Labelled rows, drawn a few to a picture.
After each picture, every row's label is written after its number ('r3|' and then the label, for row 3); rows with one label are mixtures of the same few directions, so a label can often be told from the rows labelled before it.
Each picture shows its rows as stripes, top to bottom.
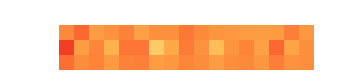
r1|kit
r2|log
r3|log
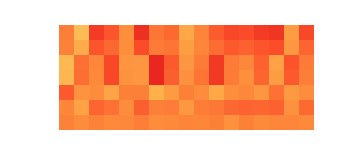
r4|kit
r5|kit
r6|log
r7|log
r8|log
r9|kit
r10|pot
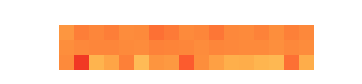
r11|log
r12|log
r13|kit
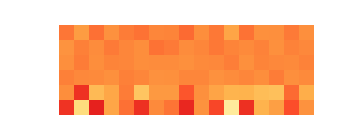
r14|pot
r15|log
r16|pot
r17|log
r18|kit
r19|pot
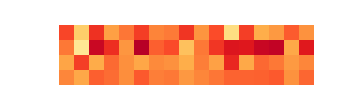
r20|pot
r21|kit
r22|pot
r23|kit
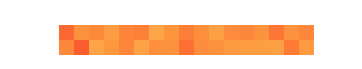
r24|log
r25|kit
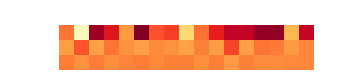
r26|kit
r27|pot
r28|pot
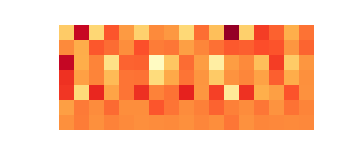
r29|pot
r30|kit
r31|log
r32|log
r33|pot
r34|log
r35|pot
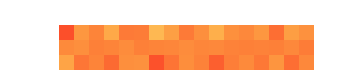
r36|log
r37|kit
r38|log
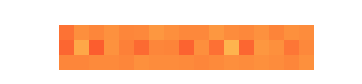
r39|log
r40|pot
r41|kit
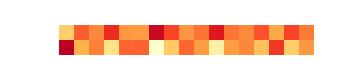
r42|log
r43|log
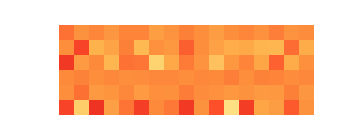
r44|log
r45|kit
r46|log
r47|pot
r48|kit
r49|pot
